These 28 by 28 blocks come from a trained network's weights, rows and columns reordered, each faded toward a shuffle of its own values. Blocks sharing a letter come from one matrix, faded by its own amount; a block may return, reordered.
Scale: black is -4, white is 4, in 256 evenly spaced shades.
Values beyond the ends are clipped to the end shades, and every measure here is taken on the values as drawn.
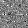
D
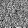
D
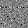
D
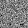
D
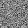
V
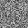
V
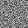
V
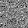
D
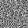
V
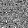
D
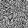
V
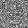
V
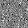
D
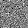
D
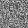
V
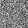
D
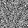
V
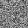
V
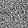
V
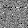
D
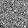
D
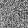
V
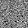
D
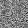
V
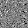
D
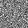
V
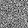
V
